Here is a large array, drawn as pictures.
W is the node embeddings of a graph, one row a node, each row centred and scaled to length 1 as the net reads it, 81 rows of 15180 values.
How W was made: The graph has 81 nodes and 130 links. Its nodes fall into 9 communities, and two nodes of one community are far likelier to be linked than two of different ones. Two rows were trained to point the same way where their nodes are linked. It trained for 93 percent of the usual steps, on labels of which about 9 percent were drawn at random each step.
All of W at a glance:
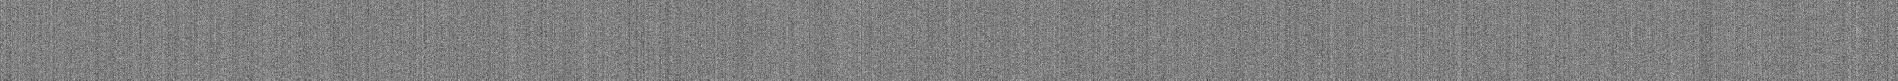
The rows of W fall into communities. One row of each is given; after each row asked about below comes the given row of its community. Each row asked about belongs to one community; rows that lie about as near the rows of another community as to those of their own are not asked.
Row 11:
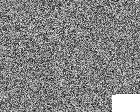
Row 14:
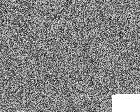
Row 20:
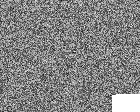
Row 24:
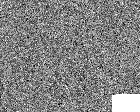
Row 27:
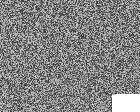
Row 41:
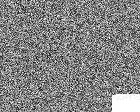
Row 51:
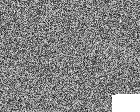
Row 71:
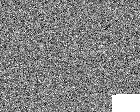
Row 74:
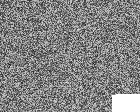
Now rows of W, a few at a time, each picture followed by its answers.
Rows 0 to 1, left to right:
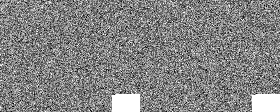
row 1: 11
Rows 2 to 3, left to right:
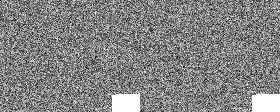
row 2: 51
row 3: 71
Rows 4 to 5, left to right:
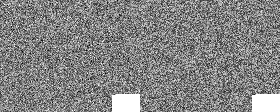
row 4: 41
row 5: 20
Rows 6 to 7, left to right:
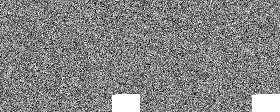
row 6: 24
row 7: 74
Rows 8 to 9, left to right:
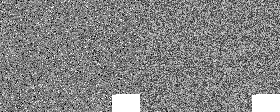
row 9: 71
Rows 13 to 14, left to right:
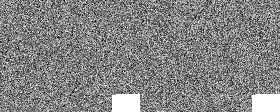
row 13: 41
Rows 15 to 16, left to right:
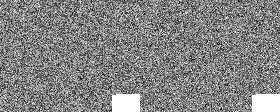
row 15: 11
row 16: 20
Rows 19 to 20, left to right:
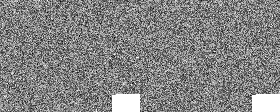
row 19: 11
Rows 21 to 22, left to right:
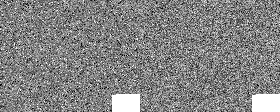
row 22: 14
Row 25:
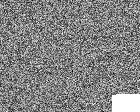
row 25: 71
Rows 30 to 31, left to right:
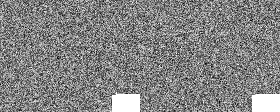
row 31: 51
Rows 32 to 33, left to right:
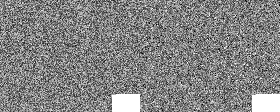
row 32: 27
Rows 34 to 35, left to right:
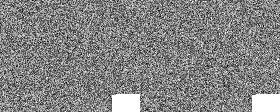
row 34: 27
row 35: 20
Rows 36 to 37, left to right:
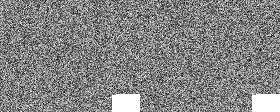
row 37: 51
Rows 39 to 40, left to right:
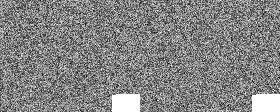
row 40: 71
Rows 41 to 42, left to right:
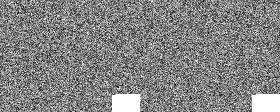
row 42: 11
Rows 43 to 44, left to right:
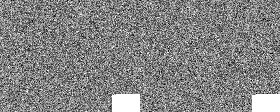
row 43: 27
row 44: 51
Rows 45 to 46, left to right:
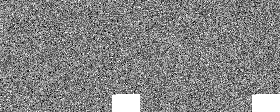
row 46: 27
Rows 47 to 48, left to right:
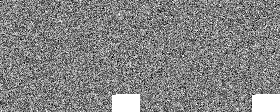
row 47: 20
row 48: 14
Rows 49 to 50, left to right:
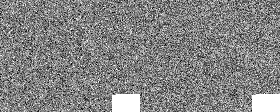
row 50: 51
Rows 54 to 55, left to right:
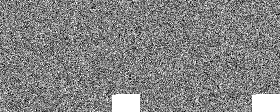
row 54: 74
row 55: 27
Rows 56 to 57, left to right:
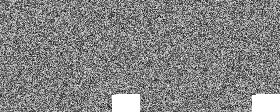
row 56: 71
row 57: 71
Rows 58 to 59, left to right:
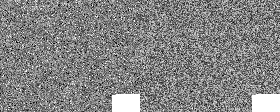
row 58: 20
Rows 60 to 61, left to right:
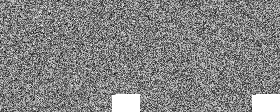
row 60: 71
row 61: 11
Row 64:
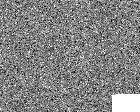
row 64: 74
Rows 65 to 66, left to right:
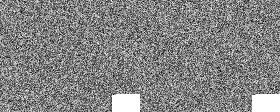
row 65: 27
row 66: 51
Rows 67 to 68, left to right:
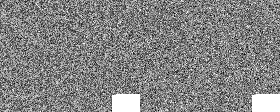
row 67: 27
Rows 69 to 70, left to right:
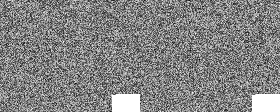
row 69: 11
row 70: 41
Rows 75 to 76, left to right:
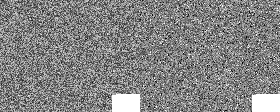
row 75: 51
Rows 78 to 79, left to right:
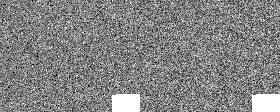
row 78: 14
